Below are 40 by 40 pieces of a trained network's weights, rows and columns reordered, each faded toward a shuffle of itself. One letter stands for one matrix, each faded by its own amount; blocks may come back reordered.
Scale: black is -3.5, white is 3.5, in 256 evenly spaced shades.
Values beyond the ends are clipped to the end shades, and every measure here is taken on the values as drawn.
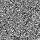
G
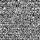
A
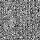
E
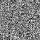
G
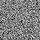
G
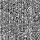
E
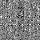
E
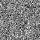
G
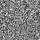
G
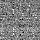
A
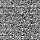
A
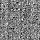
E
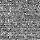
A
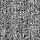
E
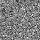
G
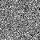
G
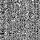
E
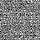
A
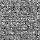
A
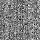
E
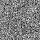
G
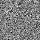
G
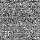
A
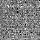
A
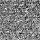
A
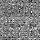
A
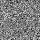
G
